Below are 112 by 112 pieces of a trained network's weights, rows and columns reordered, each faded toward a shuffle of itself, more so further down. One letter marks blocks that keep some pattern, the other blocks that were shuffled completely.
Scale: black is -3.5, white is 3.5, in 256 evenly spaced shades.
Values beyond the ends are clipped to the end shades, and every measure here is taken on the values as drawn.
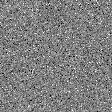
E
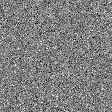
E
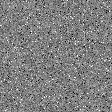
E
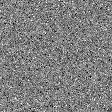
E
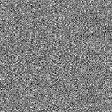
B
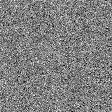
E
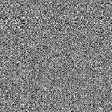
B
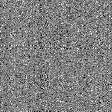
B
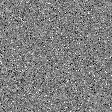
E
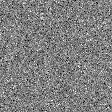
E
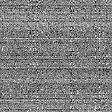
B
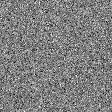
E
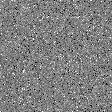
E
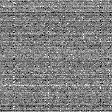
B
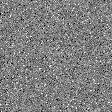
E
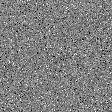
E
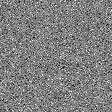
E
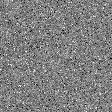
E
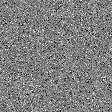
E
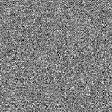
B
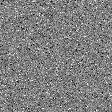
E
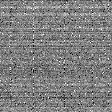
B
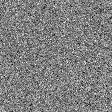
E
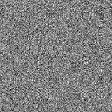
B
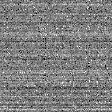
B
